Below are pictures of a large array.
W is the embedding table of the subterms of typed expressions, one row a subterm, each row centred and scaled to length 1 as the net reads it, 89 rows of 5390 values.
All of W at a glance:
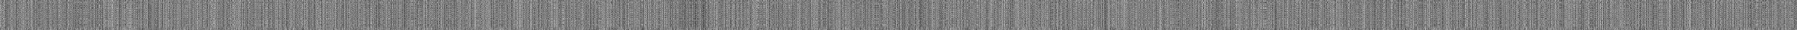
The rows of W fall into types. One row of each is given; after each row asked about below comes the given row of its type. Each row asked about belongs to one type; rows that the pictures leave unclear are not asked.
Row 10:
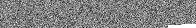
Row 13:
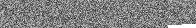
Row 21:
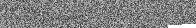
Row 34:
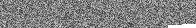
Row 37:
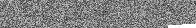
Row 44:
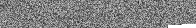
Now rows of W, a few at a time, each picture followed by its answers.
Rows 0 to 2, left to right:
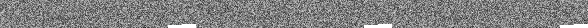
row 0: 13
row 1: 44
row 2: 13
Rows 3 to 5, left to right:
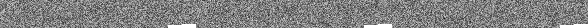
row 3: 13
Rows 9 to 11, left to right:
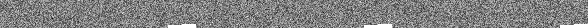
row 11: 44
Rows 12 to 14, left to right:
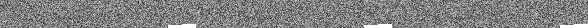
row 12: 44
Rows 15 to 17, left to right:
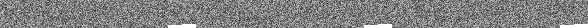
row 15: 13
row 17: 37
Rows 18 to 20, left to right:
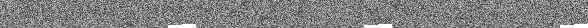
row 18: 34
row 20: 44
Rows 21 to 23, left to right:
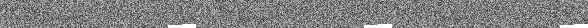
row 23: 13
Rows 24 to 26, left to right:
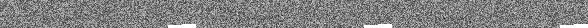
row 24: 37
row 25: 21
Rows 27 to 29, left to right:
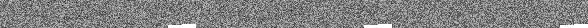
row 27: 37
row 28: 13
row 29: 34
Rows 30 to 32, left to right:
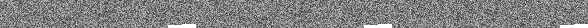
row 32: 34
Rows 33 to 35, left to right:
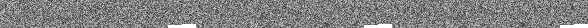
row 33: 13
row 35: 34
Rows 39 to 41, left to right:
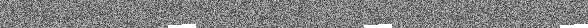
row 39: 37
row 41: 21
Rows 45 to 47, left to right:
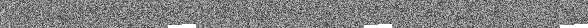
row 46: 34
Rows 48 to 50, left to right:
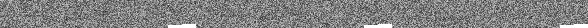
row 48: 37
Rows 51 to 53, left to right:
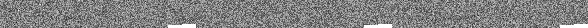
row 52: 34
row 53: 21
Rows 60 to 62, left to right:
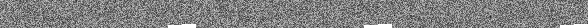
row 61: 37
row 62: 10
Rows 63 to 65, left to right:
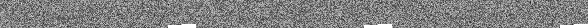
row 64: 37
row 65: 44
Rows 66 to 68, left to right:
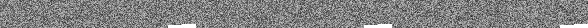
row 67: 10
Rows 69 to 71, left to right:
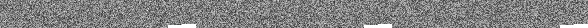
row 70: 21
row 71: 37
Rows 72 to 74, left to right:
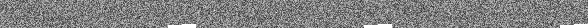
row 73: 13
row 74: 44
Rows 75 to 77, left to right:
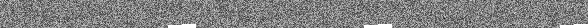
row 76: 37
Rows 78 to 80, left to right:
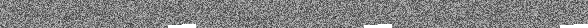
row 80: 37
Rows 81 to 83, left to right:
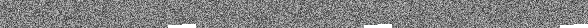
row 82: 10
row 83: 10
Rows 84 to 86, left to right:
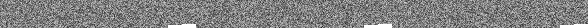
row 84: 34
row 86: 34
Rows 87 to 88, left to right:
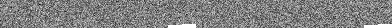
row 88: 34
